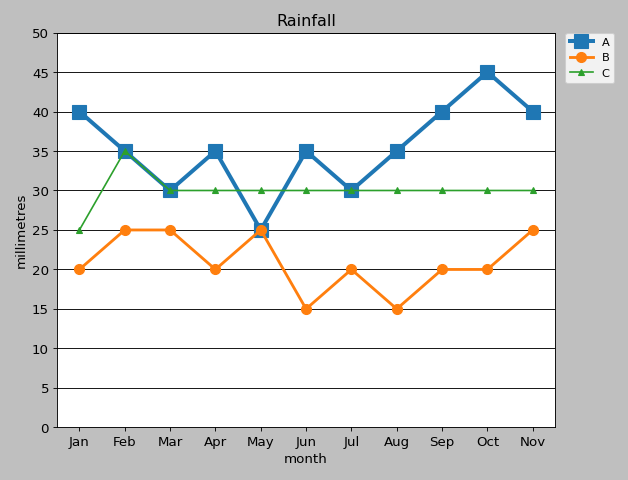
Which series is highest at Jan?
A
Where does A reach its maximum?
Oct
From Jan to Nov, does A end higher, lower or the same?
the same
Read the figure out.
Title: Rainfall
x-axis: month, ticks Jan Feb Mar Apr May Jun Jul Aug Sep Oct Nov
y-axis: millimetres, ticks 0 5 10 15 20 25 30 35 40 45 50
Legend: A, B, C
Values:
A: 40 35 30 35 25 35 30 35 40 45 40
B: 20 25 25 20 25 15 20 15 20 20 25
C: 25 35 30 30 30 30 30 30 30 30 30
